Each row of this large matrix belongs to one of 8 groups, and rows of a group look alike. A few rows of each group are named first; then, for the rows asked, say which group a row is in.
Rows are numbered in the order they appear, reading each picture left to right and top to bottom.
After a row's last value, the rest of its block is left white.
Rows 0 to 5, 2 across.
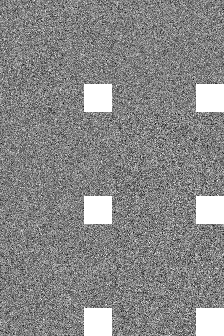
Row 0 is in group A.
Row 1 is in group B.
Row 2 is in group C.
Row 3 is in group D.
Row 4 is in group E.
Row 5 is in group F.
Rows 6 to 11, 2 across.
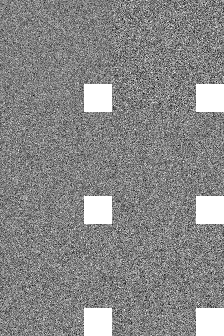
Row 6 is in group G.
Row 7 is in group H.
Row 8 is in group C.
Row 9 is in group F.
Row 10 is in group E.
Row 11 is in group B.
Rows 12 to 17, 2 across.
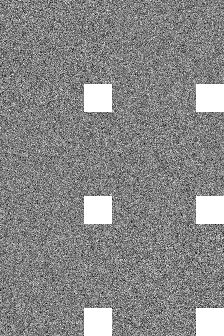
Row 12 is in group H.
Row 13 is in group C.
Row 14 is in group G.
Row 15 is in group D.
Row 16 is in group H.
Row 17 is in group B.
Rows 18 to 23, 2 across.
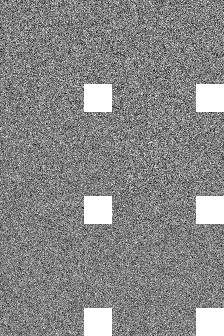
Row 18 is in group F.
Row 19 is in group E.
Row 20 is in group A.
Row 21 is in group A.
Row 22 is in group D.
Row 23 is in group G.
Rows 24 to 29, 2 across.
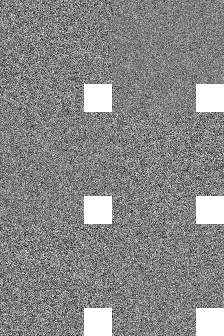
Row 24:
D
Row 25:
C
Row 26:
E
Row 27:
B
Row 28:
D
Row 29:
C
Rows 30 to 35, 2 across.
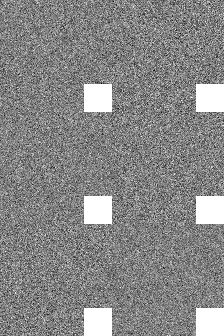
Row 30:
B
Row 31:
E
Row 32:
A
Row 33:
C
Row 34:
A
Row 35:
D
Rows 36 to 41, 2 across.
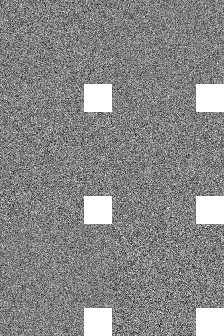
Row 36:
D
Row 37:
H
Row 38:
H
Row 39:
H
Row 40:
E
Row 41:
D
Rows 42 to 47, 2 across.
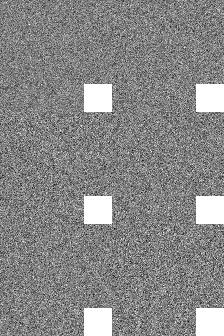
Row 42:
C
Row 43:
H
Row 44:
E
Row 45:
G
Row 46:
F
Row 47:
F
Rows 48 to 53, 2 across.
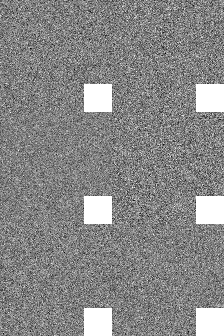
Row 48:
G
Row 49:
C
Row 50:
C
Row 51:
C
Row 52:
B
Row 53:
E
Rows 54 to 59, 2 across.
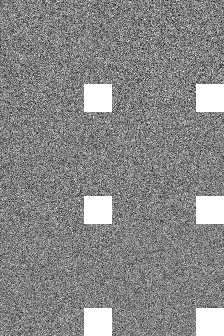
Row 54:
D
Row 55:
G
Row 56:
H
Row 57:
A
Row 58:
C
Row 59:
B
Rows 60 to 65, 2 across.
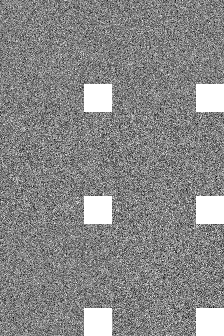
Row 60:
G
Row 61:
A
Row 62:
C
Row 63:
D
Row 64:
H
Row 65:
B
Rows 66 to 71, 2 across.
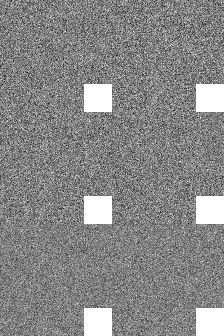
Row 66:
H
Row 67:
F
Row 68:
F
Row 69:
D
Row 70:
E
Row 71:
C
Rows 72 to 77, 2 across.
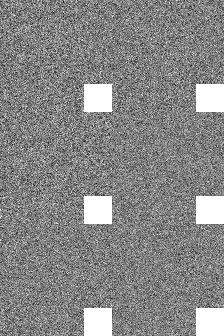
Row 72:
D
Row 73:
G
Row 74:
B
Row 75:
F
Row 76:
G
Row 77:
E
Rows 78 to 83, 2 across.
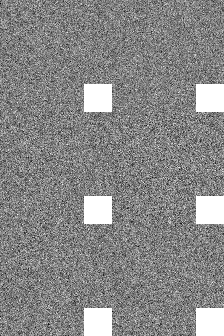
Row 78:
D
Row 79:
F
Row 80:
D
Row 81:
D
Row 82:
D
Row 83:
D
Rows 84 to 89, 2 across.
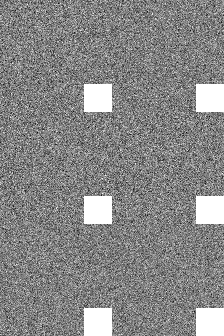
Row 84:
A
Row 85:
H
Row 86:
H
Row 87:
D
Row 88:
G
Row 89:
H
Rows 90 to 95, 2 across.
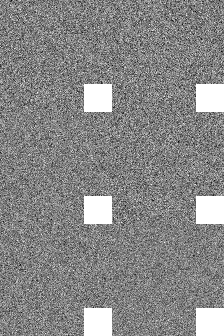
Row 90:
H
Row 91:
G
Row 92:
B
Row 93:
H
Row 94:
E
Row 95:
H
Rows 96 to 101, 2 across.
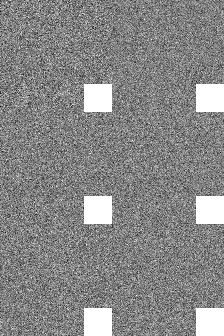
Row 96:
C
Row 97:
G
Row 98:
A
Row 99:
A
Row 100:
E
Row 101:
C
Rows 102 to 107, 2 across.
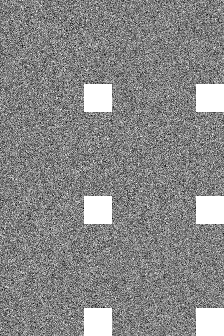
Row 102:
E
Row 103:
H
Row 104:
C
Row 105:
C
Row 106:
B
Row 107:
B
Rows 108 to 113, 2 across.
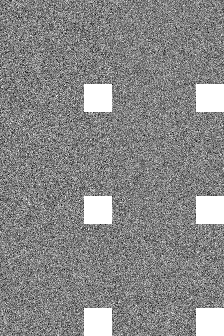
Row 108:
H
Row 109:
B
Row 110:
C
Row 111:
B
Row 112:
D
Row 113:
H
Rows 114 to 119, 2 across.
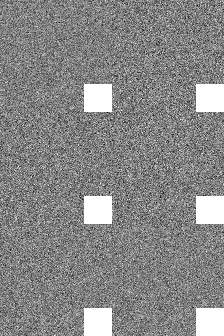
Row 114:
A
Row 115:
H
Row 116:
G
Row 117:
A
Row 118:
C
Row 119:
C
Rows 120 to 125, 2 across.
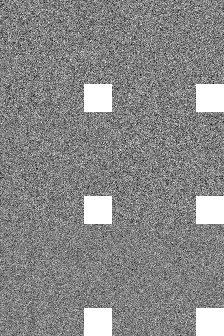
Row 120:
G
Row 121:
C
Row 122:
E
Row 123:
D
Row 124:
F
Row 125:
E
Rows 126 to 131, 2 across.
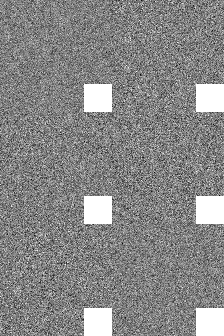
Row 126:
B
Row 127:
C
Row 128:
A
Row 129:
D
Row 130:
A
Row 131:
H
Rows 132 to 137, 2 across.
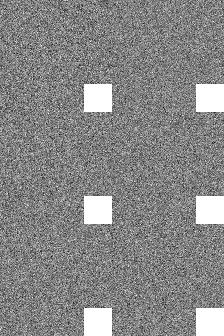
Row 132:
G
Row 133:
B
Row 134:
A
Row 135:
C
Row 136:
B
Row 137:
C
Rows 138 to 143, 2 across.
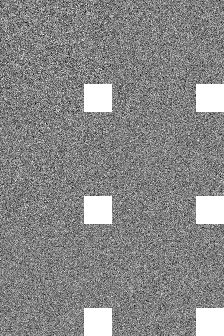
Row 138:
D
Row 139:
G
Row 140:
A
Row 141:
H
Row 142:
C
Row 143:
A
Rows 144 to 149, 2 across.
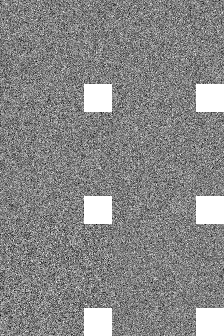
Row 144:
D
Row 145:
G
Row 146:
F
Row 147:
C
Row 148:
F
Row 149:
A
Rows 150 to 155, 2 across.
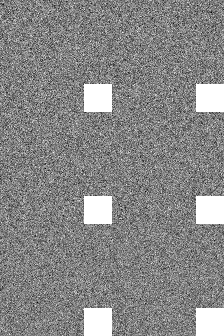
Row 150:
G
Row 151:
D
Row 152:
F
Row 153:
G
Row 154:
H
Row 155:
G
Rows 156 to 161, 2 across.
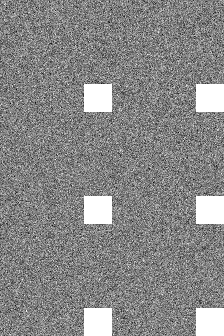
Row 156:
B
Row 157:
F
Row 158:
C
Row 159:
E
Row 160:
C
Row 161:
F
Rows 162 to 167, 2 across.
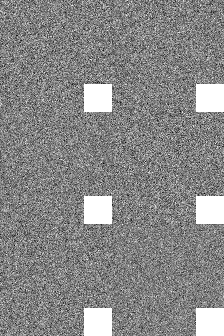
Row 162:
B
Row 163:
D
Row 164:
D
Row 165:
E
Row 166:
F
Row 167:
C
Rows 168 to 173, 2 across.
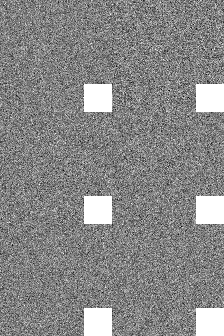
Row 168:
B
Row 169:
B
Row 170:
H
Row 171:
D
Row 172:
H
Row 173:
C
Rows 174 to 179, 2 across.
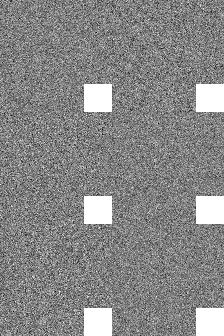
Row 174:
H
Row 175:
D
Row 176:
A
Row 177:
A
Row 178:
F
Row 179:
G
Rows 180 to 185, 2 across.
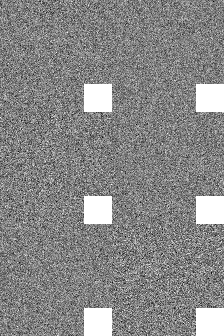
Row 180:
D
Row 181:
F
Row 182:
F
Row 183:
H
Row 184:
D
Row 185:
B
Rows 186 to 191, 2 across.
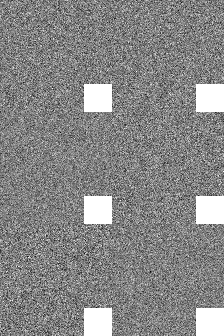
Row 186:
G
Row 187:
C
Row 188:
E
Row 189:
B
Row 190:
A
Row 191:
A
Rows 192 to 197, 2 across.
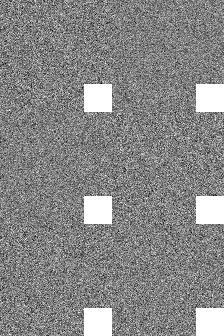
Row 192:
H
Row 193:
H
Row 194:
H
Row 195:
B
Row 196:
H
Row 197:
G
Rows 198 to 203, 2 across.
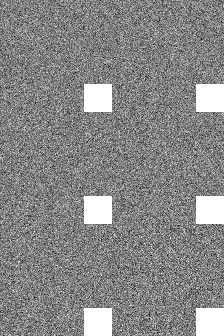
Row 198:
D
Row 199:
G
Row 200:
C
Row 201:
F
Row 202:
C
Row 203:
G
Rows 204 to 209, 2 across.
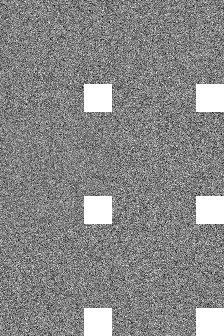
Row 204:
G
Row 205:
C
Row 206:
A
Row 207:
G
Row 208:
A
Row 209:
B
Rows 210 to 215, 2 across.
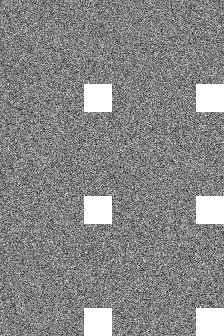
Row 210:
D
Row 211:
G
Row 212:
B
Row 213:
D
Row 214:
H
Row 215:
F
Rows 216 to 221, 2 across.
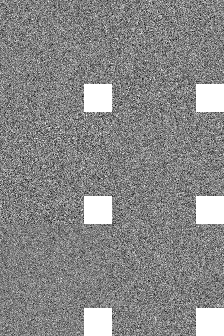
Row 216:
G
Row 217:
A
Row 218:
A
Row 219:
B
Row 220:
G
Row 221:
E
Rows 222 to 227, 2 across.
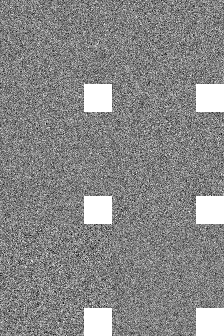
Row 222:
E
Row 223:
C
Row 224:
A
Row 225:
G
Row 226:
F
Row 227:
D
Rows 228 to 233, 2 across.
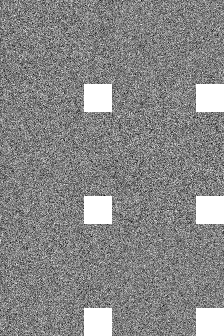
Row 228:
D
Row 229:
C
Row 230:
B
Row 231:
D
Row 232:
G
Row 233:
A
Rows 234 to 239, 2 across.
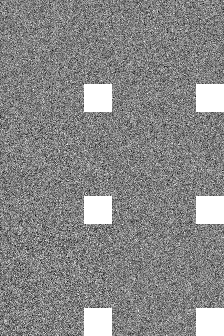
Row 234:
B
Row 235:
A
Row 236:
D
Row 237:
D
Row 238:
D
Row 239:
C
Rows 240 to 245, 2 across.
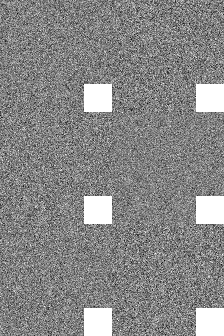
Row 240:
G
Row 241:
D
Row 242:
C
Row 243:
C
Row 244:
A
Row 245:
F
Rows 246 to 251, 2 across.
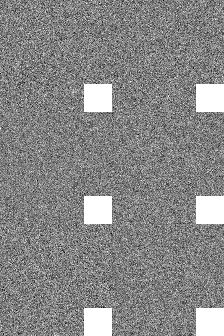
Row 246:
A
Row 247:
H
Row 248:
G
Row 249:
D
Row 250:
B
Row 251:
D
